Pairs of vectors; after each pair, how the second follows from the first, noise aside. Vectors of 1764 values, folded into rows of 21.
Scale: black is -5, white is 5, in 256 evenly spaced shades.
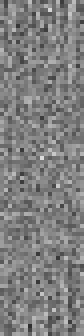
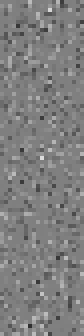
partly zeroed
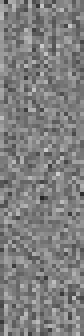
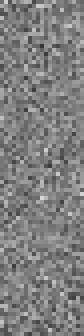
sign-scrambled
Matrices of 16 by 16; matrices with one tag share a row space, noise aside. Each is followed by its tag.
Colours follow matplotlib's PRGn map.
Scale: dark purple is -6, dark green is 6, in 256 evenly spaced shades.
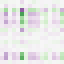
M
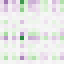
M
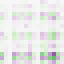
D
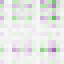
D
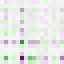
M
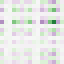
D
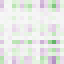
D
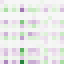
M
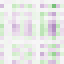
D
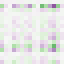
D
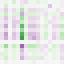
M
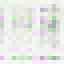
D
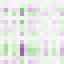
M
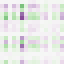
M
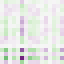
M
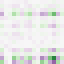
D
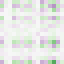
D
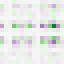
D
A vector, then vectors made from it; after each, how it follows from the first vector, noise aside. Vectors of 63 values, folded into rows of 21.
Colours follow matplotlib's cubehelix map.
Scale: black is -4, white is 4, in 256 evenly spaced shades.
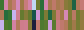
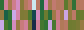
copied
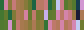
wrapped around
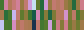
copied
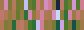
wrapped around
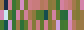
wrapped around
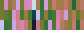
copied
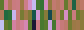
copied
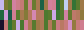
wrapped around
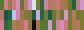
copied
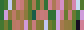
wrapped around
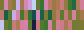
copied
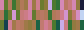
wrapped around
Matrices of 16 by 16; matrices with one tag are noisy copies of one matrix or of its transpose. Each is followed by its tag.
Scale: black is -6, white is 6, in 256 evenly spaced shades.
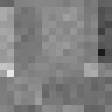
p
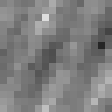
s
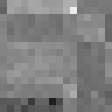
p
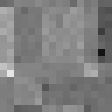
p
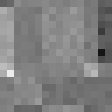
p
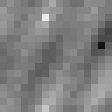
s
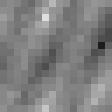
s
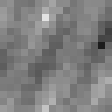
s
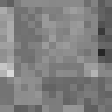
p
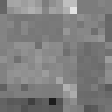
p
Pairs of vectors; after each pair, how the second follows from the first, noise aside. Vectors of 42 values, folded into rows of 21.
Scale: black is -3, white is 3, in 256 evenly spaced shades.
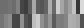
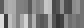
reversed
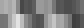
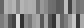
sign-scrambled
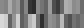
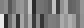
sign-scrambled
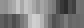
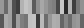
sign-scrambled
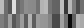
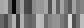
reversed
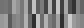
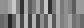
reversed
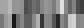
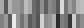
sign-scrambled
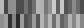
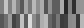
reversed
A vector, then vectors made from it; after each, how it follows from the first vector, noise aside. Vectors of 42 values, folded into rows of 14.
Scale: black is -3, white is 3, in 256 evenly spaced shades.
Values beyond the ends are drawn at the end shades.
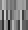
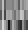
sign-scrambled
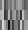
sign-scrambled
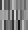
wrapped around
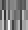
negated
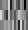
wrapped around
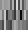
wrapped around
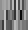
wrapped around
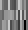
wrapped around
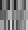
wrapped around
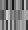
wrapped around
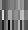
sign-scrambled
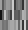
wrapped around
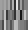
wrapped around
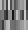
wrapped around
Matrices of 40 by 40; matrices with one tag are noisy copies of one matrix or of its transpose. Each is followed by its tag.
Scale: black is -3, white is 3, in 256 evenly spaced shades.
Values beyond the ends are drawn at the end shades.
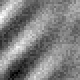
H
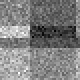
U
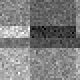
U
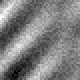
H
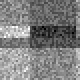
U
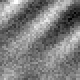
H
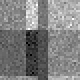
U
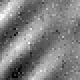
H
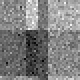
U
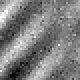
H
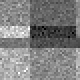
U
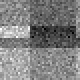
U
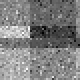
U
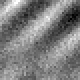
H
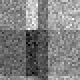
U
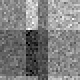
U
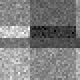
U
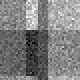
U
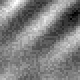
H
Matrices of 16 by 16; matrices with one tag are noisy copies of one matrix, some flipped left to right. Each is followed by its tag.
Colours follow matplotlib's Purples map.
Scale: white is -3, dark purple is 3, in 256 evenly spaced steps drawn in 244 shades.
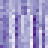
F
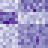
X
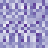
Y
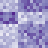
X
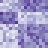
X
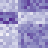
X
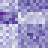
X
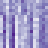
F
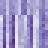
F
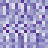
Y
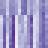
F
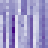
F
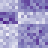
X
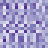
Y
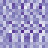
Y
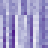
F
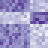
X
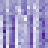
F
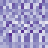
Y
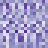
Y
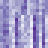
F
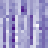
F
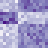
X
